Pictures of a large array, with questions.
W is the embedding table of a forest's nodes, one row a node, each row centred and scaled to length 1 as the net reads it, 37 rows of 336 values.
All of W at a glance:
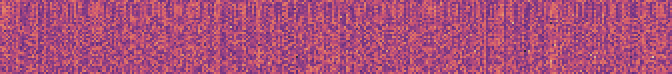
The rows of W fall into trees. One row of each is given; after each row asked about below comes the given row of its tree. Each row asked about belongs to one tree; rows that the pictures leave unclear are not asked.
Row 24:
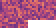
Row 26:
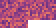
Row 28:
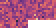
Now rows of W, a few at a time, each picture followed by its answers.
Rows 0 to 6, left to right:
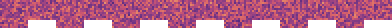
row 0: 26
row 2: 24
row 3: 24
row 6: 24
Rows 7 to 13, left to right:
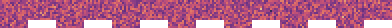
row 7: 24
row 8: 24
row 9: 28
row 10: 24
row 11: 28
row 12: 26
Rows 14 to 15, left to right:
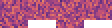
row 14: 24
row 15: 26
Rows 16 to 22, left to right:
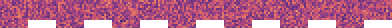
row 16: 24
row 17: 28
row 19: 28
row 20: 24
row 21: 28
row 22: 28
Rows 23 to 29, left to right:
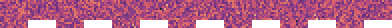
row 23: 24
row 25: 26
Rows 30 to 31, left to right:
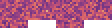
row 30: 26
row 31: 26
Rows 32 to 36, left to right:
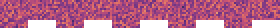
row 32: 24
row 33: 28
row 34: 28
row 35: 28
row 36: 24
